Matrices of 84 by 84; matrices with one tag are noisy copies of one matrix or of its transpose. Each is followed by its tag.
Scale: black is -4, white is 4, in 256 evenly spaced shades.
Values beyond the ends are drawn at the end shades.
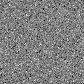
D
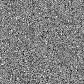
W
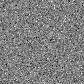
D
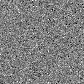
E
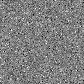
W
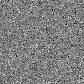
E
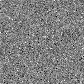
E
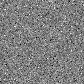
D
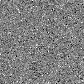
E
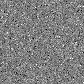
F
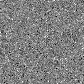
E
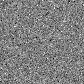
D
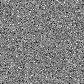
W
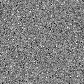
W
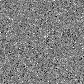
E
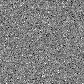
F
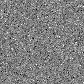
F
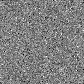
W
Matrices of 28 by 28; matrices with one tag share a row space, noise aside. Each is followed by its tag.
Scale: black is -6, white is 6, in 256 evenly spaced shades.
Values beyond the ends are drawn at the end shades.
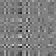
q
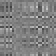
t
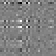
q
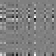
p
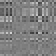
t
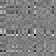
p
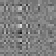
q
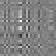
q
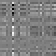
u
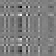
q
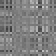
t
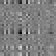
q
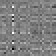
u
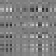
t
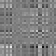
t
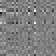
p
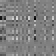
p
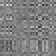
t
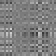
t
